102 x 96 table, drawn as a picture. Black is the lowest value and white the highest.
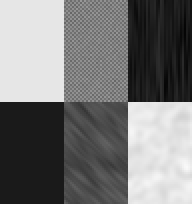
It is made of 2 by 3 panels. Panel 1,1: very high, flat. Panel 1,2: middling, checkered. Panel 1,3: very low, streaked downward, faint in contrast. Panel 2,1: very low, flat. Panel 2,2: low, slanting down to the right, faint in contrast. Panel 2,3: very high, blotchy, faint in contrast.
